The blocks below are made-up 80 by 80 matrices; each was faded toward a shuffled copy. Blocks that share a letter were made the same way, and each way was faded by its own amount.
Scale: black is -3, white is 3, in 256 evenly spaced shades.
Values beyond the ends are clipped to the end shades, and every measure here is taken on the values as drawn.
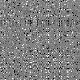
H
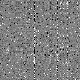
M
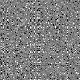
M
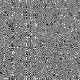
H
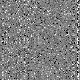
M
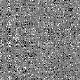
M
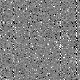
M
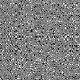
H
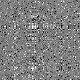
H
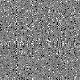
H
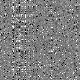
M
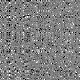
H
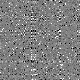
H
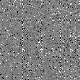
H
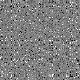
H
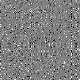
H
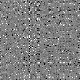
H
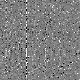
M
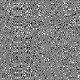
H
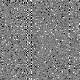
M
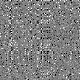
H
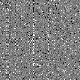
M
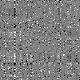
H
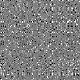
H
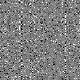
M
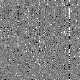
M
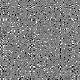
H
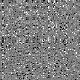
H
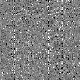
M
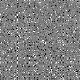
H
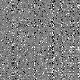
M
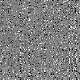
M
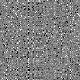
M
